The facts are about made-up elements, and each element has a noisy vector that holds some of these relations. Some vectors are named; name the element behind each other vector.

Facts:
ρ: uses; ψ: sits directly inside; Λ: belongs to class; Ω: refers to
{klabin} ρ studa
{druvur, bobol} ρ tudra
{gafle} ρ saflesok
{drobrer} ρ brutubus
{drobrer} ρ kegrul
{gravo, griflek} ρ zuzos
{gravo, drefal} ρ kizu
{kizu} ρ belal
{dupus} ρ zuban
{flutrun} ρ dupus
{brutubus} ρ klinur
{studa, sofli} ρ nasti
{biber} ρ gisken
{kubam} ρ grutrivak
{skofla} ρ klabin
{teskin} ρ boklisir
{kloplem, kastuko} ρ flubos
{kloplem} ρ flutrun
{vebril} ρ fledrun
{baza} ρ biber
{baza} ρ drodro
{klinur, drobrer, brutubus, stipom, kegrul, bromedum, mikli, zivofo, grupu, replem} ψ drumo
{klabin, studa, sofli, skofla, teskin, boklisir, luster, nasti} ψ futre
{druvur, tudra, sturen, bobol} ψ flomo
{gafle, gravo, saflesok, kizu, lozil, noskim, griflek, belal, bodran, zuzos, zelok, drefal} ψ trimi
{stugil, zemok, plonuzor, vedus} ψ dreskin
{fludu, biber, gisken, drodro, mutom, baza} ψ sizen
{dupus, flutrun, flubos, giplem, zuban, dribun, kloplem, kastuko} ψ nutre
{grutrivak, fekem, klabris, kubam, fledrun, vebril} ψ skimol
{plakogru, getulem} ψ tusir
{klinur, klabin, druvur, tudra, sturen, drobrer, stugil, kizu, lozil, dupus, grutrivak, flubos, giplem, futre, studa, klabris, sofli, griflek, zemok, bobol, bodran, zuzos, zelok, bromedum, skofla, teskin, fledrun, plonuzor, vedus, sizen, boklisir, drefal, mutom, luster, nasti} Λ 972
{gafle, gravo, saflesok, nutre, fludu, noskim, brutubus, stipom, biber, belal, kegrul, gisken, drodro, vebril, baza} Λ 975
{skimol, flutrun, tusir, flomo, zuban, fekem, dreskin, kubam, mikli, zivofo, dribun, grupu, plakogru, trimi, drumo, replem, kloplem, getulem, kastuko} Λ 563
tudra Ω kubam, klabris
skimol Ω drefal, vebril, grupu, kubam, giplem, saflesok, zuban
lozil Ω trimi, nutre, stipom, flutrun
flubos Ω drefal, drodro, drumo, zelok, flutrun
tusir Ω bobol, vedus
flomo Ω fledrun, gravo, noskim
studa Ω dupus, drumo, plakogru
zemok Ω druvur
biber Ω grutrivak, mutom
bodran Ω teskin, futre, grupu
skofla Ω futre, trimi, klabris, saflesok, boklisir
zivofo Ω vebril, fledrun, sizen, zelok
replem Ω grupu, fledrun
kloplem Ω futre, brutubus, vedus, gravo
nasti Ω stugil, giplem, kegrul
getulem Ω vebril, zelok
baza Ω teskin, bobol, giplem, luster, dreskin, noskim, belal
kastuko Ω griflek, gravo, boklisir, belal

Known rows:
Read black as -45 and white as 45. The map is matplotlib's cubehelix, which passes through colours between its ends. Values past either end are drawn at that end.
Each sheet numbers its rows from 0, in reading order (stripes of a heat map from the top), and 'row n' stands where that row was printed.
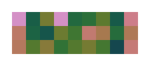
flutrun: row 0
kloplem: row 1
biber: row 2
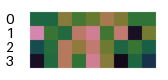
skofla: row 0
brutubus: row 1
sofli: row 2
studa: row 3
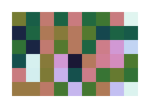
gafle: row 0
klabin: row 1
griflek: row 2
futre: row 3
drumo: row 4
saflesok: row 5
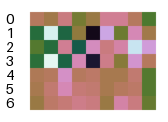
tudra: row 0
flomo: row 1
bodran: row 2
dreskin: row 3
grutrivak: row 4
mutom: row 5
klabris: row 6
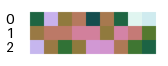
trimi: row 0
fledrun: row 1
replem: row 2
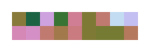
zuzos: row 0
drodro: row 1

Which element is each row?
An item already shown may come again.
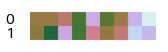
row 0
saflesok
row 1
zuzos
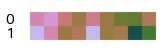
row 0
drodro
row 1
stipom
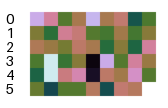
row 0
kegrul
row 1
druvur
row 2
vebril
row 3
skimol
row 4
sizen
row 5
gravo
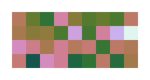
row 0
kubam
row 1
belal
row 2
plakogru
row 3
dupus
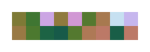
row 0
zelok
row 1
baza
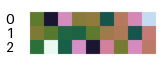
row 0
drefal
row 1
baza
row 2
dreskin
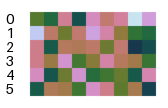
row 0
bodran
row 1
mikli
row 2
drobrer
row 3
flubos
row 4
flutrun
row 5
nasti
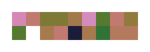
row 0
getulem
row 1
nutre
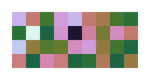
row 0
grupu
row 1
dreskin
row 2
zivofo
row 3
dupus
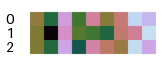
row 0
zuzos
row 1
kizu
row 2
lozil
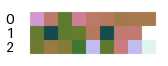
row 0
zuban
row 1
gravo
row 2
noskim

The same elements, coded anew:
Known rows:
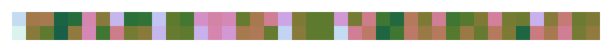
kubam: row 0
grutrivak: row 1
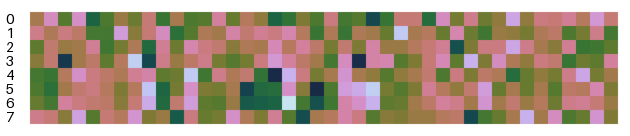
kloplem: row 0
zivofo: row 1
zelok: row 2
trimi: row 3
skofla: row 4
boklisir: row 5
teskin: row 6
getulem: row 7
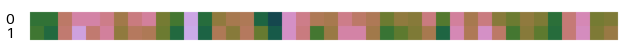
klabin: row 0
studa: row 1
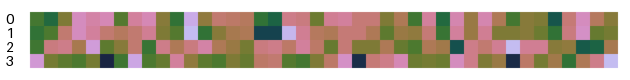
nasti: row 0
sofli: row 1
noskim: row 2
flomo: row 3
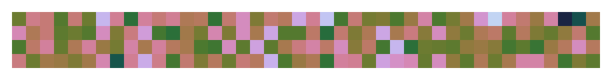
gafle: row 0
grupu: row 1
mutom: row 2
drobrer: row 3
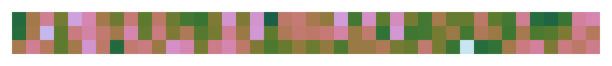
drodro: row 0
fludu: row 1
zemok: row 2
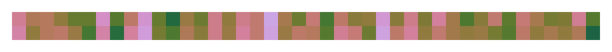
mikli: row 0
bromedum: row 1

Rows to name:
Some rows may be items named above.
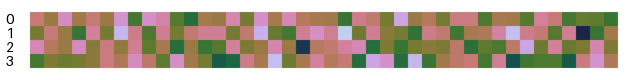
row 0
stipom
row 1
saflesok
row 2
plakogru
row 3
sizen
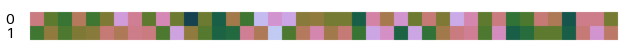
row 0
drumo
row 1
sizen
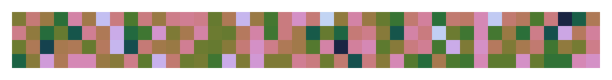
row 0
saflesok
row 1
skimol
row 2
trimi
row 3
baza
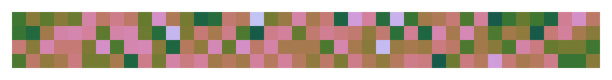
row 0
sizen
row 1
nasti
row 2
stipom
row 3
zelok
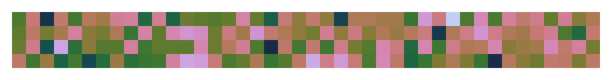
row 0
nutre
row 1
lozil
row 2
flubos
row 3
tudra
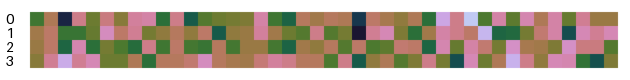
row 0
nutre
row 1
dreskin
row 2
dupus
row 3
gravo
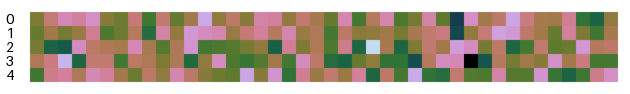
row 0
belal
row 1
bodran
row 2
futre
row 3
vebril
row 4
biber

